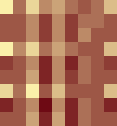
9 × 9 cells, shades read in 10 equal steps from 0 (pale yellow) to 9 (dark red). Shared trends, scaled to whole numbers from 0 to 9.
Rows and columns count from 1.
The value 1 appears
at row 1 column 3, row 4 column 3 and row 7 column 1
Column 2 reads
5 6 6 4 6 6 5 6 6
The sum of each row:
31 50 50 32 55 51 34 58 51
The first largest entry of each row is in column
7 4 4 7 4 4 4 4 4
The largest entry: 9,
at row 8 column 4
